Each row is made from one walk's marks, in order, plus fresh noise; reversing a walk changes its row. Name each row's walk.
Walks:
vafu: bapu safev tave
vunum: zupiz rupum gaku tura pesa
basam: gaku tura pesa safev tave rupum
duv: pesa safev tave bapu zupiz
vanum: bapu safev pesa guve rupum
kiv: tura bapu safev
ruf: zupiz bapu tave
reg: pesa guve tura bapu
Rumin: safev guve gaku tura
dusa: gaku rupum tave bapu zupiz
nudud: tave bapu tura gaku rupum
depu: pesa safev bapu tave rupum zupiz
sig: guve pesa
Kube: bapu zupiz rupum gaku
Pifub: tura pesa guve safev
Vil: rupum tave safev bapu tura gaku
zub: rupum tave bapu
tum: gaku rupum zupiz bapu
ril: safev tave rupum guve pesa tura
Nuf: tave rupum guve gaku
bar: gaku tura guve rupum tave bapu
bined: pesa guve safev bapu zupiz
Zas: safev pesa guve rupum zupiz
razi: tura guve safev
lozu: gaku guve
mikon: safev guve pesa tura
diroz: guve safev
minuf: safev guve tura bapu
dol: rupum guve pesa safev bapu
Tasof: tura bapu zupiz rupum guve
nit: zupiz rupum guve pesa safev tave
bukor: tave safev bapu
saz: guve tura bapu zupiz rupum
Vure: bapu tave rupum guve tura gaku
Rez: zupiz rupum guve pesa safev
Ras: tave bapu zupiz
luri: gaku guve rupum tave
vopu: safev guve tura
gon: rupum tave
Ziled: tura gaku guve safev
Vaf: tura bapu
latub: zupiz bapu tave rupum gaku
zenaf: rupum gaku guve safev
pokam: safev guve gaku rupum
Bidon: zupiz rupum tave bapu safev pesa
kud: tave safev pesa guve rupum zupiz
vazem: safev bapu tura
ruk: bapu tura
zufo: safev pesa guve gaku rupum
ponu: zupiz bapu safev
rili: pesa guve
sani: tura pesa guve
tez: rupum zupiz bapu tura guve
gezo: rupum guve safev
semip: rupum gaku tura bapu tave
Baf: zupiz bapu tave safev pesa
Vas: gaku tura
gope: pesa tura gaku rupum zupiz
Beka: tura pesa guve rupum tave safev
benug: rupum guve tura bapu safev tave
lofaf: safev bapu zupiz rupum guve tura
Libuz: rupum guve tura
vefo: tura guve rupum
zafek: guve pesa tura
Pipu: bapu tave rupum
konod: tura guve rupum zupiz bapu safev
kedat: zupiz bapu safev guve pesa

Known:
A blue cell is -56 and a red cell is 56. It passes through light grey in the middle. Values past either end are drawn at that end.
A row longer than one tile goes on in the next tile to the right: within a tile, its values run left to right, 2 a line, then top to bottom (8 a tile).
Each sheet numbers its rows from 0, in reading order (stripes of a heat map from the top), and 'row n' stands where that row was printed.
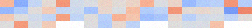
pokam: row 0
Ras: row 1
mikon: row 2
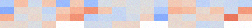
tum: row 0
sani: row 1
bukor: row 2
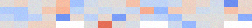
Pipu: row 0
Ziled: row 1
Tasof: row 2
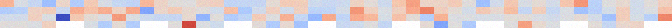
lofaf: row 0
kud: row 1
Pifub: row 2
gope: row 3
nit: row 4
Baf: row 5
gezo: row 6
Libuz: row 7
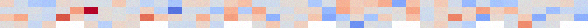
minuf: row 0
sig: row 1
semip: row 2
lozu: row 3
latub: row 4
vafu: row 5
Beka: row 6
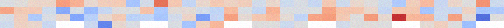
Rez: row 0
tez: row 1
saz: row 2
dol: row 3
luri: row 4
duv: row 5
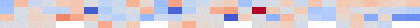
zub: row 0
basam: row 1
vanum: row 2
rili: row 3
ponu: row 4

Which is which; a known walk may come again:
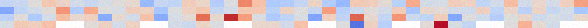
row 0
vefo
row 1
lozu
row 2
gon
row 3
vopu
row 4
vunum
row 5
Pifub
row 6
gezo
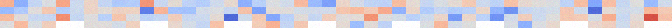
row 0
pokam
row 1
ril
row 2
vazem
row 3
Vas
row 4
kud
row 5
kiv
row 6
Vil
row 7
Vaf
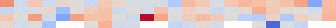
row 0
depu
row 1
reg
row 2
ruf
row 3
latub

